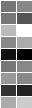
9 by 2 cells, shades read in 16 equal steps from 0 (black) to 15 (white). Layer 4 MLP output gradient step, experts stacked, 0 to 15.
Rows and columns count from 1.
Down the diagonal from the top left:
7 5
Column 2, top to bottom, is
8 5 15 10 0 8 8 2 12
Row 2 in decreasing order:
7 5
